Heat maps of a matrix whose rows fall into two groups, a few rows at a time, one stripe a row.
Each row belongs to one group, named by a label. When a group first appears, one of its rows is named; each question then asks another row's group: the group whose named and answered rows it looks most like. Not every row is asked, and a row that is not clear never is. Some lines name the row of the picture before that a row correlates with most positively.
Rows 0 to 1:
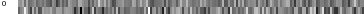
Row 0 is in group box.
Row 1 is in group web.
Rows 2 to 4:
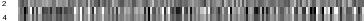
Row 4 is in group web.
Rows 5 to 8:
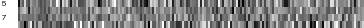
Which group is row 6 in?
box
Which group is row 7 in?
box
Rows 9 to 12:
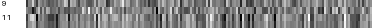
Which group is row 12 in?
box
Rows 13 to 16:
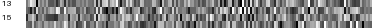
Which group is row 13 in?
box
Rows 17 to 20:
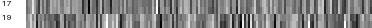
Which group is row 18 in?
web
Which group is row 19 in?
box
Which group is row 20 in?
box
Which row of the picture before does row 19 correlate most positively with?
13
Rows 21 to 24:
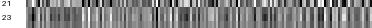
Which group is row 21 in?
web
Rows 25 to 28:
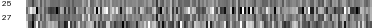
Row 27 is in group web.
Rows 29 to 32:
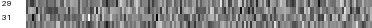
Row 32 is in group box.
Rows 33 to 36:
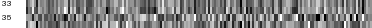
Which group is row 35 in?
box
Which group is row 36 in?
box
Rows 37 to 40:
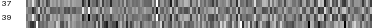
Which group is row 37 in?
web
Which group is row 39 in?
web
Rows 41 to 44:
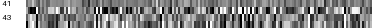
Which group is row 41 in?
web
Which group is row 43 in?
box
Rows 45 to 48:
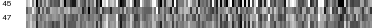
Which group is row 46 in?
web
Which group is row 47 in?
box
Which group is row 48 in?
box
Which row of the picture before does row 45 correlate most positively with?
43
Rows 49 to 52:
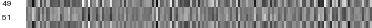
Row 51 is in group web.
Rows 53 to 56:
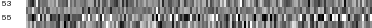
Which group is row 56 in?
box
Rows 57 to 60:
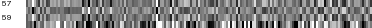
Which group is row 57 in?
web
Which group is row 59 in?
web
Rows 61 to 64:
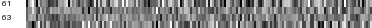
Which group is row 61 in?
box
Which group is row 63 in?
box
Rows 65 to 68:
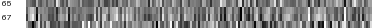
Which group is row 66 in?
box
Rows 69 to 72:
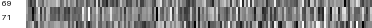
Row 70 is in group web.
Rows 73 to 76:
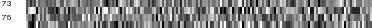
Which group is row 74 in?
box
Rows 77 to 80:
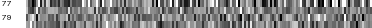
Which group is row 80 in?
box
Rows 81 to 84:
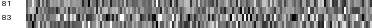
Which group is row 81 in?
web
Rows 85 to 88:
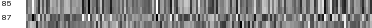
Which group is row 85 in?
web
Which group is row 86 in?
web
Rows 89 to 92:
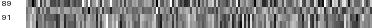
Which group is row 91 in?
box
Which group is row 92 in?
box
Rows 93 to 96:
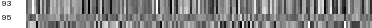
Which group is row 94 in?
web
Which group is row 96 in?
box
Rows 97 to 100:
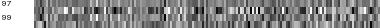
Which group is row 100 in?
box
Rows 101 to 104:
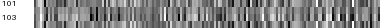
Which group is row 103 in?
web
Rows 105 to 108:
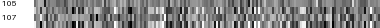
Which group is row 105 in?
box
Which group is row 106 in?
box
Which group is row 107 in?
web
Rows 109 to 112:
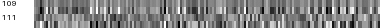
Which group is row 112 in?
web
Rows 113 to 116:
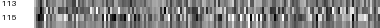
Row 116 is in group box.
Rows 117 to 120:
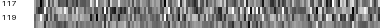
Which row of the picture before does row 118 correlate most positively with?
115
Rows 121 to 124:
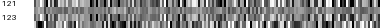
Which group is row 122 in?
box
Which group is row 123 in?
web
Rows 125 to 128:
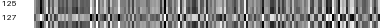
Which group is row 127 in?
web
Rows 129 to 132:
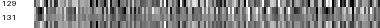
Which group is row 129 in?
web
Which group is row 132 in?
web
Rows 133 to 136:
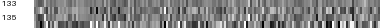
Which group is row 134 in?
web
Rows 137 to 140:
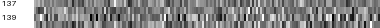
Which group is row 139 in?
web
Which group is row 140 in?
box
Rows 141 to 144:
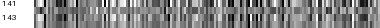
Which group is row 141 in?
box
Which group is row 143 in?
box
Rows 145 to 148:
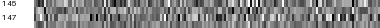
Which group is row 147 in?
web
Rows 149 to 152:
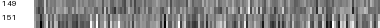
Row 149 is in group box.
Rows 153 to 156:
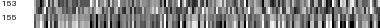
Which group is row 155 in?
web
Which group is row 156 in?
web
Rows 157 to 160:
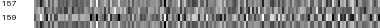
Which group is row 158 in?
box
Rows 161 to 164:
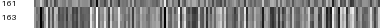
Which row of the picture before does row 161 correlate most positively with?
159
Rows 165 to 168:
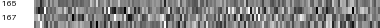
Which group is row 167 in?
box
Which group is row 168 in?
web
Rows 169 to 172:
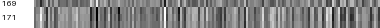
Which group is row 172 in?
web
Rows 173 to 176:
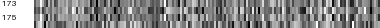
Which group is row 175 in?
web
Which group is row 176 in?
box
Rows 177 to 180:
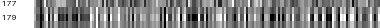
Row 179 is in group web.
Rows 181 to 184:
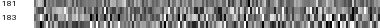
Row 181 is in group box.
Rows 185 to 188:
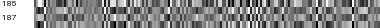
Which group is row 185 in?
box
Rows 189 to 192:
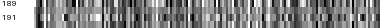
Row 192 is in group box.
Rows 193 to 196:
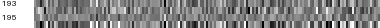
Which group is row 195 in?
web
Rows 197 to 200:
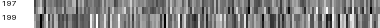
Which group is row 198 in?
box
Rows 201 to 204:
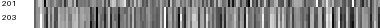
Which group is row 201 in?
box
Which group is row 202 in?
web
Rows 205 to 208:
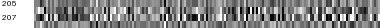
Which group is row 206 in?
box
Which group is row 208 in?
web
